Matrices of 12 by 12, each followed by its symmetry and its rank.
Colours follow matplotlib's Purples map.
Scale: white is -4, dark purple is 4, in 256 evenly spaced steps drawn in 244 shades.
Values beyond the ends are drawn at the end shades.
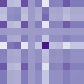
symmetric, rank one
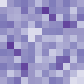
symmetric, full rank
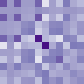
symmetric, rank two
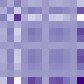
symmetric, rank one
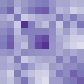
symmetric, rank two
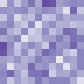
symmetric, full rank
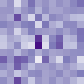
neither, rank two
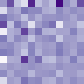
antisymmetric, rank two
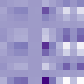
neither, rank one
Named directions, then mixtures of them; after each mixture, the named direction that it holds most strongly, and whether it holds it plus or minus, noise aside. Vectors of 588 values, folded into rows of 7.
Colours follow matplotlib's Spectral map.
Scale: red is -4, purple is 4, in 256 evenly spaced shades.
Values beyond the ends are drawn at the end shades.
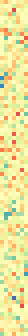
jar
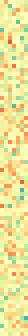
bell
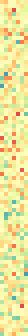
jar, plus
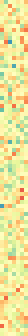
bell, minus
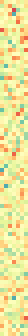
bell, minus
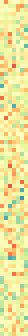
bell, plus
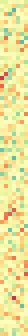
jar, minus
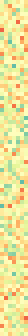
bell, minus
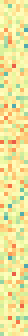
bell, plus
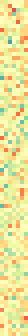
bell, minus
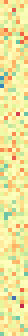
jar, plus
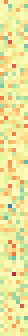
bell, plus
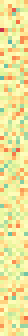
bell, minus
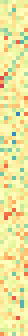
jar, minus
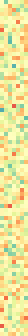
bell, minus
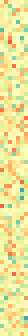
bell, plus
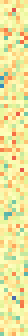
jar, plus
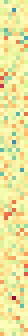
jar, minus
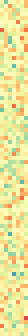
bell, minus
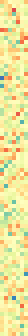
jar, plus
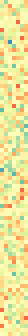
bell, minus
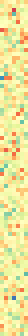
jar, plus
